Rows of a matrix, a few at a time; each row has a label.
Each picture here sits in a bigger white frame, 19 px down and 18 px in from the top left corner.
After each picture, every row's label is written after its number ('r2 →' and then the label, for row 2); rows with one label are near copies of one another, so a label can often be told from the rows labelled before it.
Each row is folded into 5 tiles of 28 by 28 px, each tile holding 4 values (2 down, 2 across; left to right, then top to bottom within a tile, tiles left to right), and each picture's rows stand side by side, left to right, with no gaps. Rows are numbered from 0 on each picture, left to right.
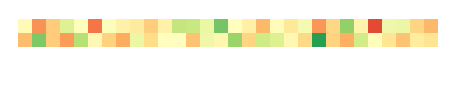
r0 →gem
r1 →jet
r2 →gem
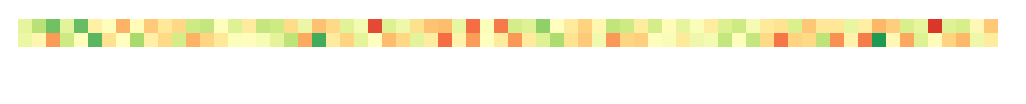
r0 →jet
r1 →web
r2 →gem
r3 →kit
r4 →web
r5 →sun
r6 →gem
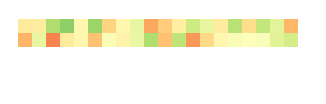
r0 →web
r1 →web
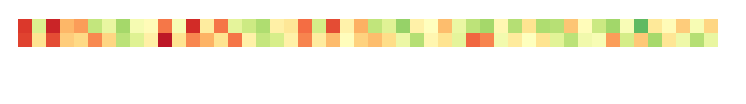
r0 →kit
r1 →kit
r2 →kit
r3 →web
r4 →jet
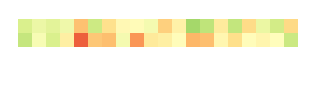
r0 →sun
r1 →web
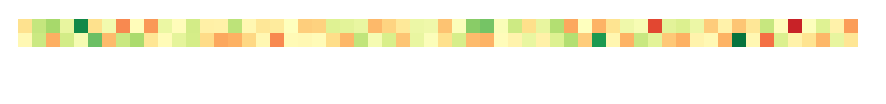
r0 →jet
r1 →sun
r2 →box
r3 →web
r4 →gem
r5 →gem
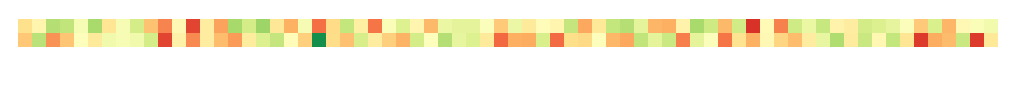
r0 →web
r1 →kit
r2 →gem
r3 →sun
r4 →box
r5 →kit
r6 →sun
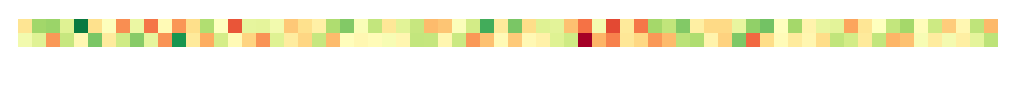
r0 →jet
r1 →gem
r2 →web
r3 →web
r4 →kit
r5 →web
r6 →web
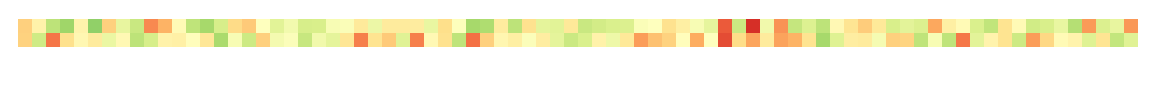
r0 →web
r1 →box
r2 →sun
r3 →web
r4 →sun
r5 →kit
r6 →box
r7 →web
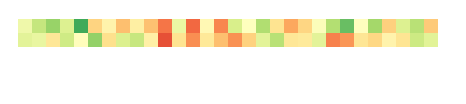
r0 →jet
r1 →kit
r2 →web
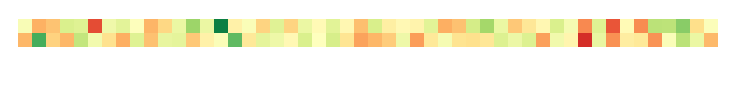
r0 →gem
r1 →jet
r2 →sun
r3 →box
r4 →kit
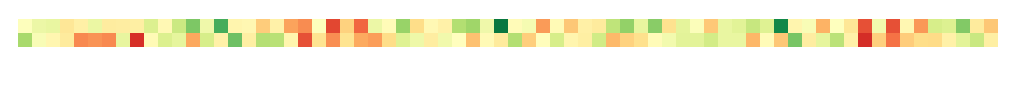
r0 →sun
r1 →jet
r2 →kit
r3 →jet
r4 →web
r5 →jet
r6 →kit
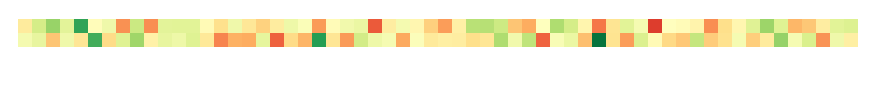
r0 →jet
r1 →sun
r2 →gem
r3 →box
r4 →gem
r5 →box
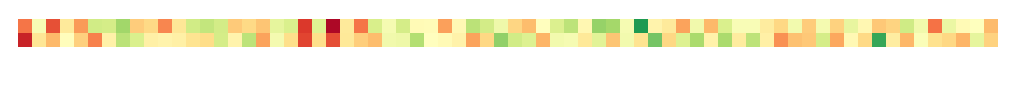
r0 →kit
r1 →box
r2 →kit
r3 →box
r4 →jet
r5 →sun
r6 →gem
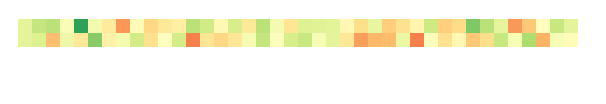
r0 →jet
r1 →web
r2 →sun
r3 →box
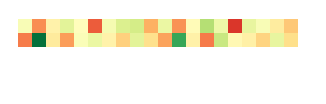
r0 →gem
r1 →gem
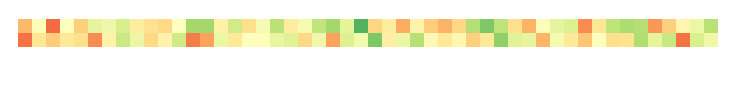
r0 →kit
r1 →web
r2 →jet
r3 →box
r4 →box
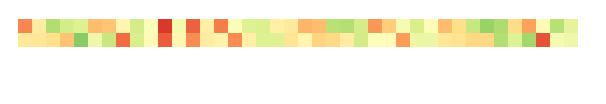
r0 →box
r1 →kit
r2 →box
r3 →box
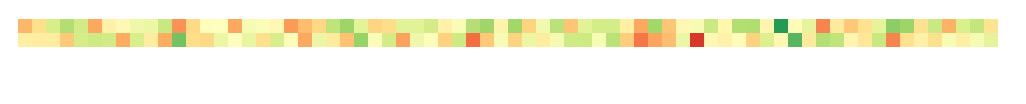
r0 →box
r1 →gem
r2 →box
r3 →web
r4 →sun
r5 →jet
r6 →web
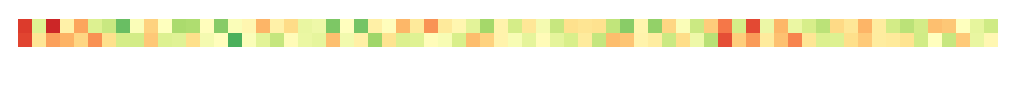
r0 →kit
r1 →jet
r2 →jet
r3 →web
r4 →web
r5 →kit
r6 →box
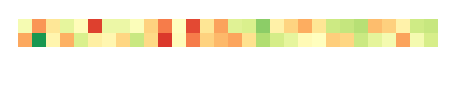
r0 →gem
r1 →kit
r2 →box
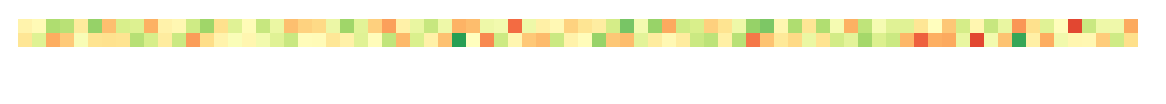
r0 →web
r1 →web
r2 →box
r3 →gem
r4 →web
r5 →web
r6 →sun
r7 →gem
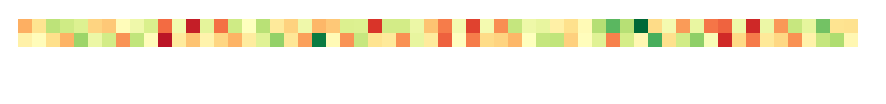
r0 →box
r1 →kit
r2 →gem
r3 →kit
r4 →jet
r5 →kit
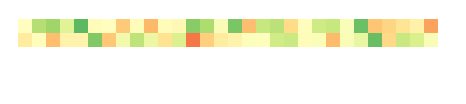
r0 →jet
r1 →web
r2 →jet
